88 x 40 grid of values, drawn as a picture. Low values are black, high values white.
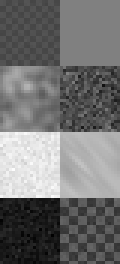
It is made of 4 by 2 panels. Panel 1,1: low, checkered, faint in contrast. Panel 1,2: middling, flat. Panel 2,1: middling, blotchy. Panel 2,2: low, fine-grained. Panel 3,1: very high, fine-grained, faint in contrast. Panel 3,2: high, slanting down to the right, faint in contrast. Panel 4,1: very low, fine-grained, faint in contrast. Panel 4,2: low, checkered.
